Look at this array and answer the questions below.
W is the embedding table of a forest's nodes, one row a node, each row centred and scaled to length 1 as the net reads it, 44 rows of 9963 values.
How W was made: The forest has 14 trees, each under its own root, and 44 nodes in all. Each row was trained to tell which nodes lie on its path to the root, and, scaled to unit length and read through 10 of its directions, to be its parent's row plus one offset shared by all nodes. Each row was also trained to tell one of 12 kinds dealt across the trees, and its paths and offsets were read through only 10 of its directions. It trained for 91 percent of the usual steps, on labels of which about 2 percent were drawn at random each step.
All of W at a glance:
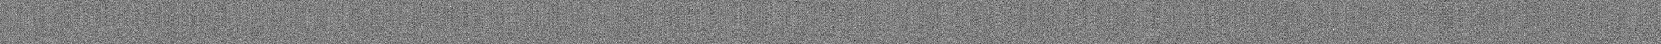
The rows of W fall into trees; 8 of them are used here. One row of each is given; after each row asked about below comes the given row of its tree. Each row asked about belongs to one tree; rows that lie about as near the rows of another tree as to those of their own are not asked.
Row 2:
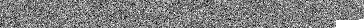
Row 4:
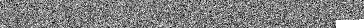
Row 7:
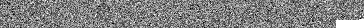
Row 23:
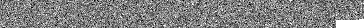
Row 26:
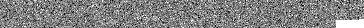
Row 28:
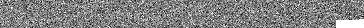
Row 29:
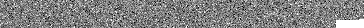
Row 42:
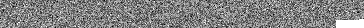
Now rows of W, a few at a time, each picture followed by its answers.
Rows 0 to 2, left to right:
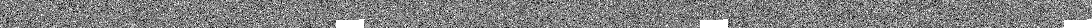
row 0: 42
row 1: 28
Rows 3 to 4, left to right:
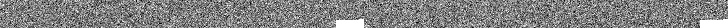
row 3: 29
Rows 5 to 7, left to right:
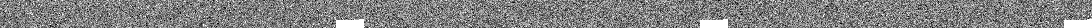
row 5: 2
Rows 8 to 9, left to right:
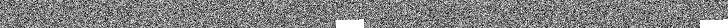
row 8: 4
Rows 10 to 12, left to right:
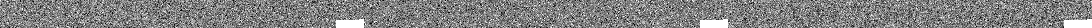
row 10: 26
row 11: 42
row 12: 4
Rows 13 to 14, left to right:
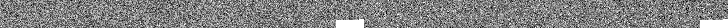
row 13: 26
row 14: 28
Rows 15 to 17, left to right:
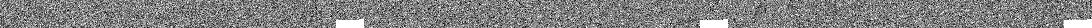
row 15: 2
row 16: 23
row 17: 4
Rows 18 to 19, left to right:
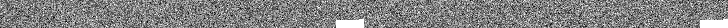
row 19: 23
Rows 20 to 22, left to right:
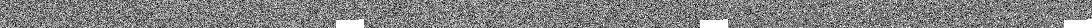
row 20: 42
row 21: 7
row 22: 29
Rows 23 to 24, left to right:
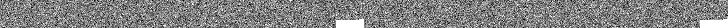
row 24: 4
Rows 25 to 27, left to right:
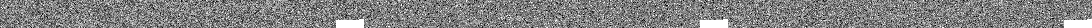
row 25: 7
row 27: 23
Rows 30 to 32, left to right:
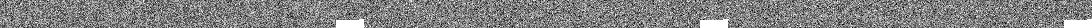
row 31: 42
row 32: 28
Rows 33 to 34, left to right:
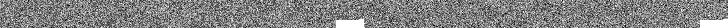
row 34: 29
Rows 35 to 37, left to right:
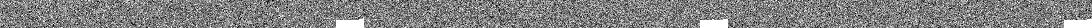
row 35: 29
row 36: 42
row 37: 2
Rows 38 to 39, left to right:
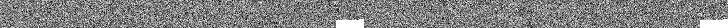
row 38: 28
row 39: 28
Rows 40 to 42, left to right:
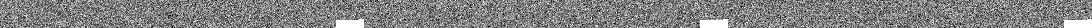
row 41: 4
